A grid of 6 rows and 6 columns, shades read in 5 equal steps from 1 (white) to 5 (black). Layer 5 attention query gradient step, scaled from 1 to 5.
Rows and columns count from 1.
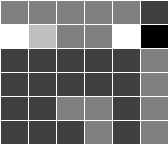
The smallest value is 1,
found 2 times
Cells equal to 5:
1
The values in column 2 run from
2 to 4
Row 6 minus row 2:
3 2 1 0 3 -2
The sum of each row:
19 15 23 23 21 22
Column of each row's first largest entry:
6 6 1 1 1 1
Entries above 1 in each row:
6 4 6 6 6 6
